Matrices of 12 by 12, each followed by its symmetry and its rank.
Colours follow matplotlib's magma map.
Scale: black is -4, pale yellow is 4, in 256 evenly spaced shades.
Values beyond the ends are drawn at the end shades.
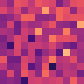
antisymmetric, full rank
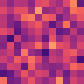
antisymmetric, full rank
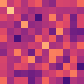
symmetric, full rank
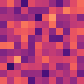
neither, full rank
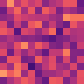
neither, full rank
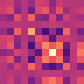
symmetric, rank two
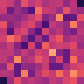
symmetric, full rank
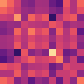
symmetric, rank two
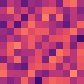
symmetric, full rank
